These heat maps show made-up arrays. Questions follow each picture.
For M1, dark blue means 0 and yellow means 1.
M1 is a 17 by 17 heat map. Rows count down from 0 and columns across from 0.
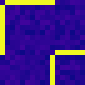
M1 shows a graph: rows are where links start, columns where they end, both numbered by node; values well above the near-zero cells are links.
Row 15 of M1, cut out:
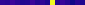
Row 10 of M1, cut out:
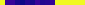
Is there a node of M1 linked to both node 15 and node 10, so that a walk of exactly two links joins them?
no
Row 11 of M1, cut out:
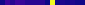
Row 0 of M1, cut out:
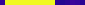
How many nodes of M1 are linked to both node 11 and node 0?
1
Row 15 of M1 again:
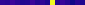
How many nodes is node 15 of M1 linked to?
1
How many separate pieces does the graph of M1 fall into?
1
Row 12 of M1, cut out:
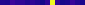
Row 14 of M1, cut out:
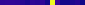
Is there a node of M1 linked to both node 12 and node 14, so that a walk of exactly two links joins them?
yes
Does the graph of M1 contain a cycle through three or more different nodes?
no
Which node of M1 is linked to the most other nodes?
node 0
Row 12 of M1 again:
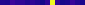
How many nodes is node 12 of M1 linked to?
1
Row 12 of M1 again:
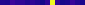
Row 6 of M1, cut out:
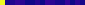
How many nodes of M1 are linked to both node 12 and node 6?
0
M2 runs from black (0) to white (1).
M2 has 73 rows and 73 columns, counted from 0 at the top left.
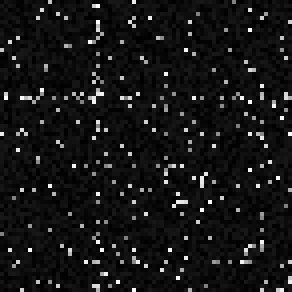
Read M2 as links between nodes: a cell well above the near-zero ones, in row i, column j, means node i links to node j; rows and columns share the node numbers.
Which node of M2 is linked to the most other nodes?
node 24
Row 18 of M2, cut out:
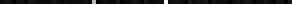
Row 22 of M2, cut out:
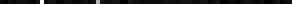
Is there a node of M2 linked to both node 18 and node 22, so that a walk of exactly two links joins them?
no
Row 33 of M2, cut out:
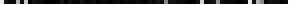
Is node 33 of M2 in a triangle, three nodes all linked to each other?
yes
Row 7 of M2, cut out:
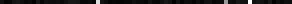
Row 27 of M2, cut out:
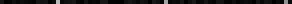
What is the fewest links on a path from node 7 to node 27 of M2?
3
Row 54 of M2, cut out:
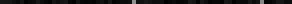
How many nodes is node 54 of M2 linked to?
2
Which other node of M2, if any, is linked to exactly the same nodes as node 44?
none
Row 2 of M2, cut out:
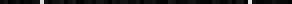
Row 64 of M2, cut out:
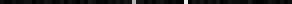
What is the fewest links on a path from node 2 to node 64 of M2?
3
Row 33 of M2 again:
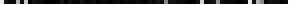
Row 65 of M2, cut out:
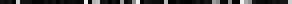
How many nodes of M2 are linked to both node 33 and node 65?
5
